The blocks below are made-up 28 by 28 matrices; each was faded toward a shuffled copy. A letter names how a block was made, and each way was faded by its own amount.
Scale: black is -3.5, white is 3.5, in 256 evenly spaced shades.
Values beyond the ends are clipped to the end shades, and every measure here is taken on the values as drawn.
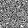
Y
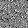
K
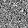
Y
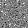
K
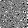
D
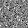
K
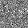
Y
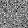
Y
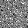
K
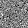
Y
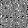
D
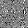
D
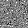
K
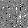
D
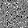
D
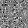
D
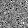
K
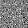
K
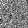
Y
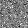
K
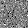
K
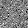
K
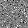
K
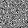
Y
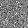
K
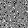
D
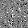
D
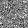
K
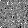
K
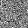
D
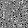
D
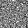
Y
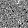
K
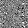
D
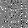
D
